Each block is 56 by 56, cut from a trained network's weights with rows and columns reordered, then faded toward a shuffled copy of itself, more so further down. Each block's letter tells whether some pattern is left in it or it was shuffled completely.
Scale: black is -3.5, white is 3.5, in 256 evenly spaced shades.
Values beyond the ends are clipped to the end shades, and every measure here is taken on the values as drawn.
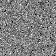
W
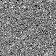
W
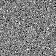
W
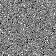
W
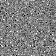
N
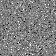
W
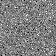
W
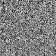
N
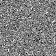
W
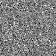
N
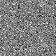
N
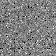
N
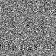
N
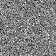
W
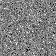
W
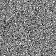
W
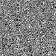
N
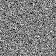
W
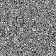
N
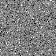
W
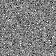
W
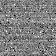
N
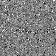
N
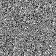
W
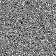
W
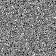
W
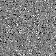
N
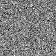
N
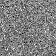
W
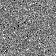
W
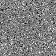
N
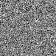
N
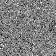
W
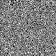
N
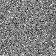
W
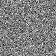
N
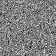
W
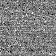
N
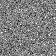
W
